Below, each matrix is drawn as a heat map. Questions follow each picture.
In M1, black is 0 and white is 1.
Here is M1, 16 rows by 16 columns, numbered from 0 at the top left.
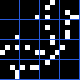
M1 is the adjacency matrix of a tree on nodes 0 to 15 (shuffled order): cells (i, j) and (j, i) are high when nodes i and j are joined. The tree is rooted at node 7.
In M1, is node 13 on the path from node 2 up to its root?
yes
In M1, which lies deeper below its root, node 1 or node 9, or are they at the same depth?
node 1
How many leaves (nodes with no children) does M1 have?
11
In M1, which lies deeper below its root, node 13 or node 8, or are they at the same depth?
node 8
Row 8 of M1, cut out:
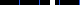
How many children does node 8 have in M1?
0
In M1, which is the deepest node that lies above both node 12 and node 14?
3
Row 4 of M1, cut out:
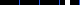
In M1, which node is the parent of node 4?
13
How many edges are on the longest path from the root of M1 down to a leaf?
3
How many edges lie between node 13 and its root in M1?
1
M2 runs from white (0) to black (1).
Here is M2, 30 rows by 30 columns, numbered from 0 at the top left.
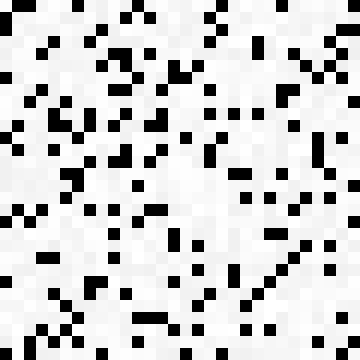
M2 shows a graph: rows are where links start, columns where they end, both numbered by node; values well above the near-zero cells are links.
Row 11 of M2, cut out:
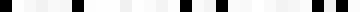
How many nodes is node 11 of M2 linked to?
6
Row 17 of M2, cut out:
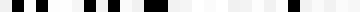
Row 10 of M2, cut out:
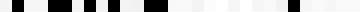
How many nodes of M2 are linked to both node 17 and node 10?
6
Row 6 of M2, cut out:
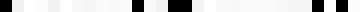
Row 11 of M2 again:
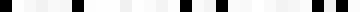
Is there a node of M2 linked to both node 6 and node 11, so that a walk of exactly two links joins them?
yes
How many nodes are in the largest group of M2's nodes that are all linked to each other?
4
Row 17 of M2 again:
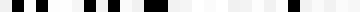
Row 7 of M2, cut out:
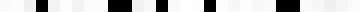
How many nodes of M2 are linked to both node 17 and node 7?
4
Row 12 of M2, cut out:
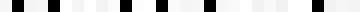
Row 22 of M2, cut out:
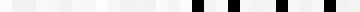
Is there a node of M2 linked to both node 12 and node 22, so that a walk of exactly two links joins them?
no
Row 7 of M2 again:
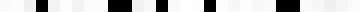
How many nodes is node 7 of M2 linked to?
7
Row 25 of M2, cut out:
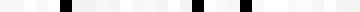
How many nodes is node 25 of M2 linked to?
3
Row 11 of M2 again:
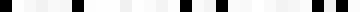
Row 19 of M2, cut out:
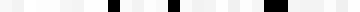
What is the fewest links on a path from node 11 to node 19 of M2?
3
